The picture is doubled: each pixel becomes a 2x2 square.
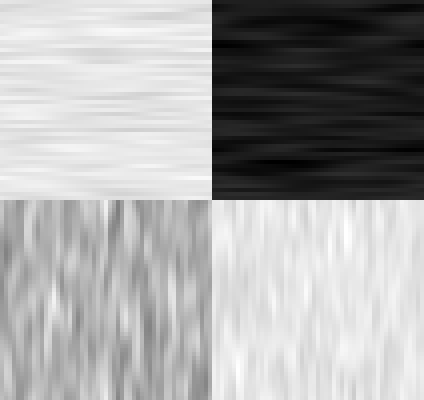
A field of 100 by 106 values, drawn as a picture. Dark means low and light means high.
The table splits into 2 rows of 2 panels. Panel 1,1: very high, streaked across, faint in contrast. Panel 1,2: very low, streaked across, faint in contrast. Panel 2,1: high, streaked downward. Panel 2,2: very high, streaked downward, faint in contrast.
